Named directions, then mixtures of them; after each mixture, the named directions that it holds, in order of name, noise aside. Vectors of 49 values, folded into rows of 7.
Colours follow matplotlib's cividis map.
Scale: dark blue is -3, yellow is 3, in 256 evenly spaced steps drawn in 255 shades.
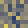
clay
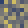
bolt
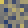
bolt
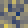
bolt, clay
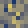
bolt, clay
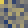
bolt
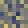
clay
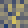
clay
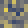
bolt, clay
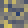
bolt, clay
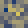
bolt, clay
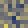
clay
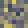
bolt, clay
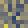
clay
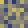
bolt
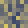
clay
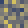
bolt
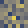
bolt, clay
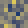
bolt, clay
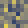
bolt, clay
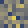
bolt, clay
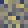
bolt, clay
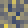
bolt, clay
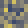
bolt, clay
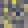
bolt, clay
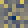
bolt, clay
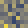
clay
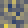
bolt, clay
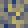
bolt, clay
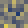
bolt, clay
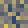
clay
